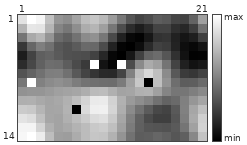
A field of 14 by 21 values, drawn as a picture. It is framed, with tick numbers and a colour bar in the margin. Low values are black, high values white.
Values change most from cell to cell in the centre. Five lone cells stand out: three far higher and two far lower than their neighbours. Neither half mirrors the other.
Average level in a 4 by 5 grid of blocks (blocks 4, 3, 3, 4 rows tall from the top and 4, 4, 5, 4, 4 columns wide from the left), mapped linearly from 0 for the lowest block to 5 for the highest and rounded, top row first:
4 3 2 0 0
1 1 1 3 0
4 4 4 3 2
5 4 4 1 3
